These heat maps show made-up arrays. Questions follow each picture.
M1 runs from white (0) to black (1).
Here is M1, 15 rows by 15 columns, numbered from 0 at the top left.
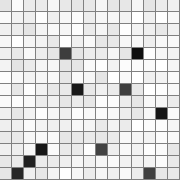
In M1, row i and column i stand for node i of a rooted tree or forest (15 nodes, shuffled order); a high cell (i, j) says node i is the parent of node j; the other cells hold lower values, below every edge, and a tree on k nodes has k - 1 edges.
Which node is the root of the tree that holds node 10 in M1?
7
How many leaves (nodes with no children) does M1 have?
9
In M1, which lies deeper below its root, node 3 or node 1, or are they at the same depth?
node 3
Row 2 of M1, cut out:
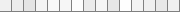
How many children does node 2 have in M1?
0
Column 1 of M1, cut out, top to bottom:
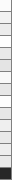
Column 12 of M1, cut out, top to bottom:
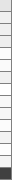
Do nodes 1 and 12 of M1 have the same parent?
yes
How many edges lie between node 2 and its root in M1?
2
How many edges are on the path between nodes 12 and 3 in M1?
1
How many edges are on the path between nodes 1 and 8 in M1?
3
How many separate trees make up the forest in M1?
5
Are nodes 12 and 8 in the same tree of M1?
yes
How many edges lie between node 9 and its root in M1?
0
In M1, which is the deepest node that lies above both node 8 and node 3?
12
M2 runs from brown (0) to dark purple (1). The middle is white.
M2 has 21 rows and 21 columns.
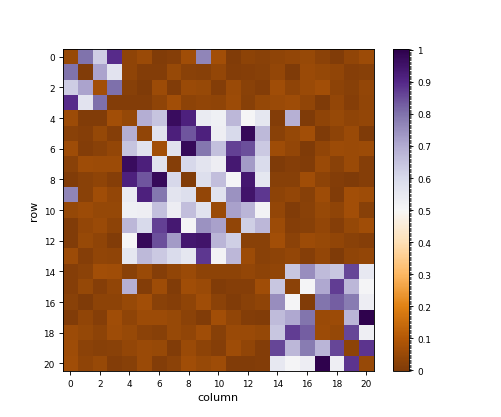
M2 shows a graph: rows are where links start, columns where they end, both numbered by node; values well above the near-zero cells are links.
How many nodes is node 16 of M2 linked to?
6
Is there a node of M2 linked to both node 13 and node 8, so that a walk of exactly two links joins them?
yes
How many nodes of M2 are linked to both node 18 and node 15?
4
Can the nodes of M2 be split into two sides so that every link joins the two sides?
no
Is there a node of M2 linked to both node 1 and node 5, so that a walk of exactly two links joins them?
no
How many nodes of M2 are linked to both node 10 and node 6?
8
